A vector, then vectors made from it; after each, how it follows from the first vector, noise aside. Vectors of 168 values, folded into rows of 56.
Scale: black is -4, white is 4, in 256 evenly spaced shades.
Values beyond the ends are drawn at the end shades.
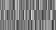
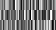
scaled up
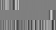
partly zeroed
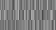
shrunk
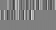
partly zeroed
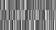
wrapped around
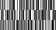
scaled up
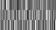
wrapped around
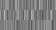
shrunk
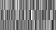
copied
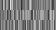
wrapped around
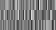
copied
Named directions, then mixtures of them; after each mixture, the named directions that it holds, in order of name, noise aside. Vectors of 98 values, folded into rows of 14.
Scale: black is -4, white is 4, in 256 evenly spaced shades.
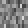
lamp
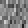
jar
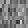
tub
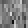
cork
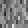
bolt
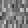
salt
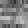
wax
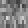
lamp, salt, wax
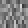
cork, lamp, salt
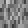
bolt, lamp, tub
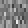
bolt, lamp, tub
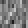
cork, jar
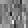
cork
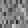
bolt, salt, tub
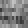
wax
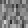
bolt, jar, salt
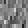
bolt, cork, jar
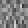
cork, lamp, salt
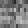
wax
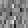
cork, salt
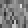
bolt, cork, lamp
